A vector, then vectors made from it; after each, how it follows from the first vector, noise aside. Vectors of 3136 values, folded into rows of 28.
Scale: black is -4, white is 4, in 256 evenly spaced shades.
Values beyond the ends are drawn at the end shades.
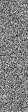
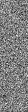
negated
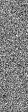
negated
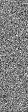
negated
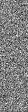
negated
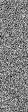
reversed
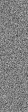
shrunk
